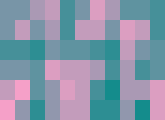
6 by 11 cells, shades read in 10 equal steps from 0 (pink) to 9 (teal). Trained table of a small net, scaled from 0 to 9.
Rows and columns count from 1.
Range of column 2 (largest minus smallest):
7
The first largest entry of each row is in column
5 5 3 8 8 10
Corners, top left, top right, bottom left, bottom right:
5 7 0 1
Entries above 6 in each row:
2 2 5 2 2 4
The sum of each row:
50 41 67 47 38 50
